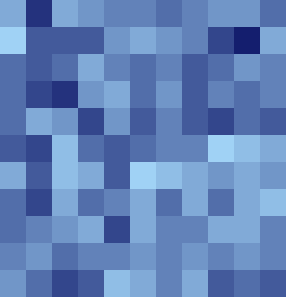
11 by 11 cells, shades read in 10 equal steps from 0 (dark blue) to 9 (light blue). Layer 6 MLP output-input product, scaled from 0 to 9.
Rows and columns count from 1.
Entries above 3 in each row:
10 6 9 8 6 8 9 10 10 11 7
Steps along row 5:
up down down up down up down down up down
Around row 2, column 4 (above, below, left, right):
6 7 3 6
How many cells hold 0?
1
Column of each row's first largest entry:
1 1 4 5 2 9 6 11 4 2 5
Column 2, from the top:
1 3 3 2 7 2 3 2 5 6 4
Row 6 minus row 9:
-1 -3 2 -3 1 -3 0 0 2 1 2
